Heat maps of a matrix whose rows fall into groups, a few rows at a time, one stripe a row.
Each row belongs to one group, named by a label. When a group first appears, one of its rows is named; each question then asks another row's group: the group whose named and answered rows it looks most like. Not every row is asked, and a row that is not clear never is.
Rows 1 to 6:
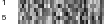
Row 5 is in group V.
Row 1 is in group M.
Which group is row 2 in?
V
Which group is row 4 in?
M
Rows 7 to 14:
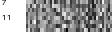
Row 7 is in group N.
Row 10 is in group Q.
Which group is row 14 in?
V
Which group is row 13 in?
Q
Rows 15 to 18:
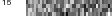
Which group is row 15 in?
Q
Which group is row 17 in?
Q
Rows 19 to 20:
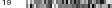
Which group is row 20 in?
V
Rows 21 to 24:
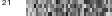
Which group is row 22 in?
N
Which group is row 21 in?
Q
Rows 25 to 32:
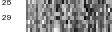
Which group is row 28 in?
M
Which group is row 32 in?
V
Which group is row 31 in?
M
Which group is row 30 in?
V
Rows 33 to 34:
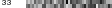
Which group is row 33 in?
N
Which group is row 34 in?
M
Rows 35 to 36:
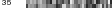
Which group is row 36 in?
Q
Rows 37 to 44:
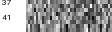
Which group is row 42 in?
M
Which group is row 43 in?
V
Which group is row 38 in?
Q
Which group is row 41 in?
M
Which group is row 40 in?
Q
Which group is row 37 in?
M
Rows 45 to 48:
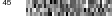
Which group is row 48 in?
N
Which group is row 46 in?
N
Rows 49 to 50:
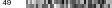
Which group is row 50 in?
M
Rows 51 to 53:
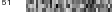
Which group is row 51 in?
M
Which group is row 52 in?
Q
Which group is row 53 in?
M
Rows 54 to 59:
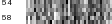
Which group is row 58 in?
V
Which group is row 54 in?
N
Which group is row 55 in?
N
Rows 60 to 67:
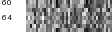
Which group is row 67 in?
Q
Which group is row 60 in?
Q
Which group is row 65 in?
N
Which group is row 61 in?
Q
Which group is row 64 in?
V
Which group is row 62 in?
M
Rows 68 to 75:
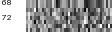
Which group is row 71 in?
N
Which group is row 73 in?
N
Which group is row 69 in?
Q
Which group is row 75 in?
V
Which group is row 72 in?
V
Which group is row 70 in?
M
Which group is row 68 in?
Q
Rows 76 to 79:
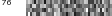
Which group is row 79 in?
V
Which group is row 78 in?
M
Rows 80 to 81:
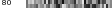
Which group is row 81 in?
Q
